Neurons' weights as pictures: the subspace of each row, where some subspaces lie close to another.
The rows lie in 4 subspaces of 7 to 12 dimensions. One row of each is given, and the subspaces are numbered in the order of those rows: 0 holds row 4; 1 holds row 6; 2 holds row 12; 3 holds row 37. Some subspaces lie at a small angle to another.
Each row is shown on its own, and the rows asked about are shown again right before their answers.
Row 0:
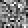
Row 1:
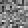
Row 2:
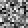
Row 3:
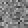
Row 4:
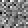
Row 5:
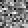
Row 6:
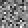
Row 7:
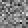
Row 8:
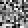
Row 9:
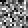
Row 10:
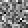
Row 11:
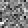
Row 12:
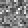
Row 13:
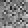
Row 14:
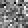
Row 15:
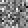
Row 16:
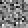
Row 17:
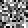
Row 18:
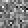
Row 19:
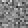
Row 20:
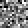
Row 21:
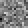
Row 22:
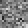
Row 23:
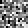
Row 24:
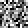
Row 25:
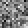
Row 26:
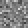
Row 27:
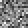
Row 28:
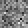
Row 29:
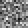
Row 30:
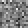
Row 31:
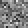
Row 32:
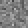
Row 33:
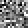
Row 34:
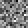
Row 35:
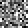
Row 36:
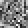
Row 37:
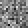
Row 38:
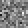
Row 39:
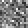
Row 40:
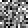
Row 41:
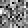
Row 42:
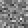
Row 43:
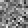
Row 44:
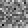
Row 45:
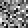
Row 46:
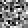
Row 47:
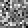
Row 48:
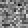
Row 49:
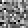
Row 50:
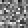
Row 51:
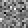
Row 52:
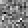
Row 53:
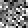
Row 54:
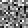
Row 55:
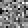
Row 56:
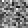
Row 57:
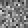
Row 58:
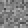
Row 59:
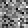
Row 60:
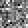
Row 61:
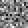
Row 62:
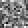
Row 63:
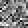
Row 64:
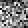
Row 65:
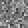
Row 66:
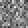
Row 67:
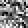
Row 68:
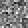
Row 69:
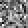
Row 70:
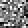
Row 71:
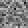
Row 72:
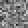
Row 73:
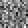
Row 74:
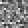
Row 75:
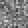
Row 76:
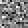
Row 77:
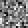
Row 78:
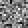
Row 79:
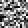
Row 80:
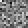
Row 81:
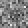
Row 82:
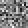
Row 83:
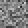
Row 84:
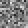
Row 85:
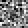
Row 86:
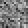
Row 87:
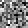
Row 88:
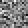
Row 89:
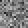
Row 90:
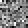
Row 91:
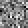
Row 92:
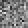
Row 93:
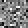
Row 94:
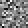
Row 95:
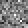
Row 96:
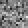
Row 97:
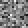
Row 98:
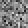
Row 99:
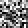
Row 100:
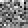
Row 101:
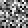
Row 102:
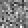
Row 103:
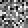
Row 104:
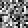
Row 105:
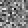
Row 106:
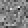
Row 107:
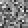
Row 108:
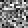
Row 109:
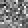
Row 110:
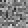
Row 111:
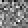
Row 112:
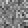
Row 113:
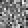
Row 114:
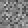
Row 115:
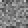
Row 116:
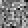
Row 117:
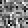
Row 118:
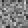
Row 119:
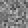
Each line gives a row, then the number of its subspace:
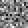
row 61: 2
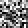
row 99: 0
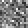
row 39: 1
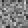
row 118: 0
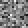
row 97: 3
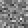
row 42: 2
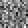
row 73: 0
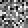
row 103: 1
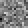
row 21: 0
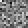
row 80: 3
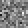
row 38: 3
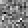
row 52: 1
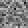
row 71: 0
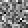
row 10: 3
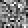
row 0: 2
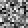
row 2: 1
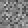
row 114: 2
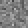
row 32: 0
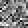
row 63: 2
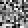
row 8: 3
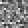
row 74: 2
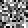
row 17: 2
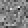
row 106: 1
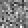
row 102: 1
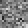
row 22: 3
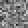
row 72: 2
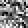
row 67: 0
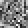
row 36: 0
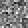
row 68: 1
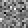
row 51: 0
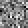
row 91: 3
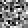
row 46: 3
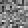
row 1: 2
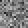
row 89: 0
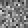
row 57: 0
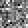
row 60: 3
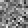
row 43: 0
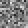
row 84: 3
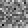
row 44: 0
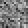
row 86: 1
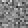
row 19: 1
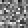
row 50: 2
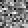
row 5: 2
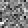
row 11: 0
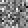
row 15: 2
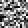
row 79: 0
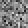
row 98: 0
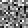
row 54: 1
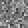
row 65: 2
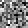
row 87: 3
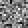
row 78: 3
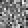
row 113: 3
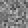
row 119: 2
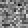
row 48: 2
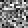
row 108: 3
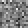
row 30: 2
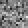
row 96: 0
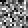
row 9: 0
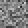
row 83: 0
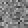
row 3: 1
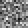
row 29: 3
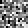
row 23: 3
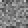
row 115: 3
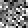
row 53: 0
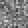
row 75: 2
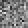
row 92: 2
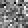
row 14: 2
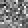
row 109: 2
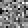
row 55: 3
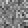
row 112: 3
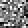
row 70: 1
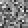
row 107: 3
